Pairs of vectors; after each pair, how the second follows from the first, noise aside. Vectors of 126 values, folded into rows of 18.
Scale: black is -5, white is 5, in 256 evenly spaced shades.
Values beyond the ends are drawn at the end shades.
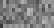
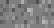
partly zeroed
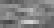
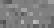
partly zeroed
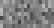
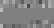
partly zeroed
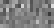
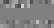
partly zeroed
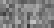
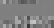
partly zeroed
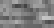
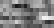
scaled up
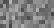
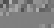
partly zeroed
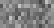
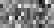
scaled up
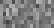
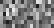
scaled up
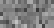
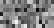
scaled up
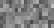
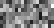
scaled up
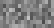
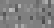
partly zeroed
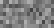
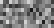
scaled up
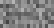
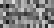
scaled up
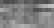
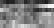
scaled up
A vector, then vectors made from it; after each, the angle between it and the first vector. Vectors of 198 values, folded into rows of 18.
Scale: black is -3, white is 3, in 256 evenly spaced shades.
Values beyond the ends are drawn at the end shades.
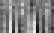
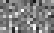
partly aligned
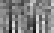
nearly opposite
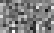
partly opposed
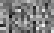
partly opposed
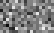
orthogonal
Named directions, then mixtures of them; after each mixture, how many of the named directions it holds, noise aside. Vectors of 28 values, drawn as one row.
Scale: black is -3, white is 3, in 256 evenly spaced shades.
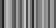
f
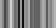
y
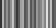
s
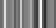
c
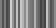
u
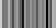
three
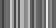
three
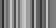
two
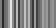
three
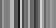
three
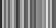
one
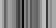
two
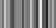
three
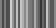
one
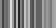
three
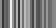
three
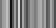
two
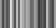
one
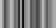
one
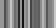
one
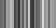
three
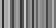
three
